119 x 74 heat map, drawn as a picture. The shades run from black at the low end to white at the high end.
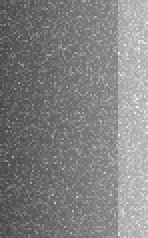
Slope: up to the right. Stripes: none. Average level on the scale: 50%. Seam: vertical, 80% of the way across, the right part higher.
